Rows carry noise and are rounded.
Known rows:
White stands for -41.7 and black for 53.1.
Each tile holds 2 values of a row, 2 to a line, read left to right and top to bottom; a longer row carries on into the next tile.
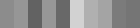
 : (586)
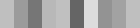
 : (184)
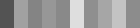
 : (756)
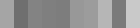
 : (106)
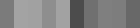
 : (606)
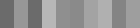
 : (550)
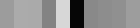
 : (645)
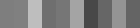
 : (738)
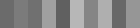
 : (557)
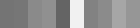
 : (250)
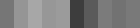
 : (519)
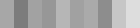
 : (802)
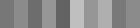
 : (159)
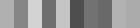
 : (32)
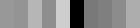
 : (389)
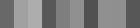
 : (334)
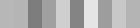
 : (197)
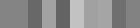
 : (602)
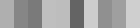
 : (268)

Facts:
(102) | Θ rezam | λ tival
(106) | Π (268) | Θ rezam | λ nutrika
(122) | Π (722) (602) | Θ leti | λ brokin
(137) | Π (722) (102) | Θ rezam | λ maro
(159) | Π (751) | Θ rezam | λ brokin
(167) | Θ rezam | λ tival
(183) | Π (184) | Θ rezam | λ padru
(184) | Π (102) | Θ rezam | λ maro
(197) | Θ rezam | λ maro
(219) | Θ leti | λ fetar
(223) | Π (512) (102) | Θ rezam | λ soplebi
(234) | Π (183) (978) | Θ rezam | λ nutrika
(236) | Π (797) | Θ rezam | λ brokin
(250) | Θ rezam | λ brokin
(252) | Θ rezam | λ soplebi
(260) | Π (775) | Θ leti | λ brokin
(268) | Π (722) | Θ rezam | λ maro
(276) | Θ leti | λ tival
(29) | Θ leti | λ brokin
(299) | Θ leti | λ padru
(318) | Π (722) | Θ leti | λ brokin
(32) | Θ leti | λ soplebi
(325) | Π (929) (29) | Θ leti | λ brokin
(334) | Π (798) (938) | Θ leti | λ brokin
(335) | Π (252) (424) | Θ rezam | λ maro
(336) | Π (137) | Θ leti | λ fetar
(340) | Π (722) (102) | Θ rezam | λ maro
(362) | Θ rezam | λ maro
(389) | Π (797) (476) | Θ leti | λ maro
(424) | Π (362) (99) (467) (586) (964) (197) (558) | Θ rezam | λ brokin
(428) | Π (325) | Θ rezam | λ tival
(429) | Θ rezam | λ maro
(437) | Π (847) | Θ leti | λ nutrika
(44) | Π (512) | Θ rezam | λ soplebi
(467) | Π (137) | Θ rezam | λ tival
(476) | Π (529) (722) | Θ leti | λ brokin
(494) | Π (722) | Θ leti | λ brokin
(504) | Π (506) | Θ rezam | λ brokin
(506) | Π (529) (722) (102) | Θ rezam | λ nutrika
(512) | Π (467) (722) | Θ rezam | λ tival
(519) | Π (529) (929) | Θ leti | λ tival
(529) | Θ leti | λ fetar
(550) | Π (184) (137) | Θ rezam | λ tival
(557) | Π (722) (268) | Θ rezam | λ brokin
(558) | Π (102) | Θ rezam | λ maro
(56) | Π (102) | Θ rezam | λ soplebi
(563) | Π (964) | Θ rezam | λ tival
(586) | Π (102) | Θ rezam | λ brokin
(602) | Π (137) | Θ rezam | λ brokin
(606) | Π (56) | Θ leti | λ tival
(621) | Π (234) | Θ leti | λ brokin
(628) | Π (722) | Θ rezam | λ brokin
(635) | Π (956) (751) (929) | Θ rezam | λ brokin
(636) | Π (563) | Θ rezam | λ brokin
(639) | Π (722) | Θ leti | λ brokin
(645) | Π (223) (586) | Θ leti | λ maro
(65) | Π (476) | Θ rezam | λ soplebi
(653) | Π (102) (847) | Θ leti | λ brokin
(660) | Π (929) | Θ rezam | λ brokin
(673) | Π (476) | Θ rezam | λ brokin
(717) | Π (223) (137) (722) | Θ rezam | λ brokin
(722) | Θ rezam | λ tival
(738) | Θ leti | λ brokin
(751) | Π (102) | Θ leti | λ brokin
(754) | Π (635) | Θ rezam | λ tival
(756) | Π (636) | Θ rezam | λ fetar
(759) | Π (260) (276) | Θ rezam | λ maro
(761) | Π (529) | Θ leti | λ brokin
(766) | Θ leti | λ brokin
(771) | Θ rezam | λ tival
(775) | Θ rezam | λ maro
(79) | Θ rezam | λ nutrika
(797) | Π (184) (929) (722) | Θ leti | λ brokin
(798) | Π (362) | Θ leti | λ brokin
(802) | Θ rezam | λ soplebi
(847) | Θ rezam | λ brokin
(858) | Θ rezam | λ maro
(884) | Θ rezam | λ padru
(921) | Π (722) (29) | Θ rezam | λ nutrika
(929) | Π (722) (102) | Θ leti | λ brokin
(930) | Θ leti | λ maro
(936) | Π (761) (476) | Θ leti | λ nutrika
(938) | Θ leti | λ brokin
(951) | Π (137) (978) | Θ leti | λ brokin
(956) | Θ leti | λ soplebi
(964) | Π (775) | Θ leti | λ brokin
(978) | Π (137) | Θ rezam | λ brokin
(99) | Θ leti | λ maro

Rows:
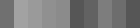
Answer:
(336)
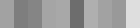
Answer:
(65)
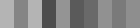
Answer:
(437)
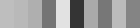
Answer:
(99)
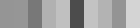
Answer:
(340)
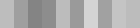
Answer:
(252)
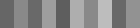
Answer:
(717)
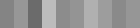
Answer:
(512)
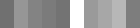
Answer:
(636)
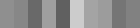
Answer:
(978)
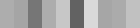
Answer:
(558)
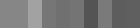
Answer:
(325)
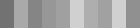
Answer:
(563)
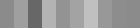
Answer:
(467)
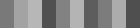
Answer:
(260)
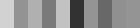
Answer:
(956)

